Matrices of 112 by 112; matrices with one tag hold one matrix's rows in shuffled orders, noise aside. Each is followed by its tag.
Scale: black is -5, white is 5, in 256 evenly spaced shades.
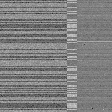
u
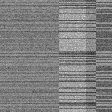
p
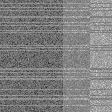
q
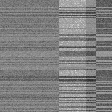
p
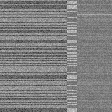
u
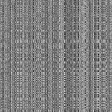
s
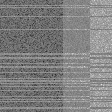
q
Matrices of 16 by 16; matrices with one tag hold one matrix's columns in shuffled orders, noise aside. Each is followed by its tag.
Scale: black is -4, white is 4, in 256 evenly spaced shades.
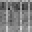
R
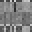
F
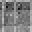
R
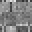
F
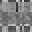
F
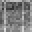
R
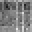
R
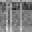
R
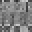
F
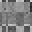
F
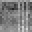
R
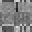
F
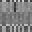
F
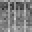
R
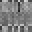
F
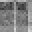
R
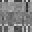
F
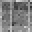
R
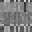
F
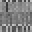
F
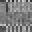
F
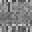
F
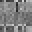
F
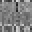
F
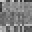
F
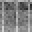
R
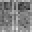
R
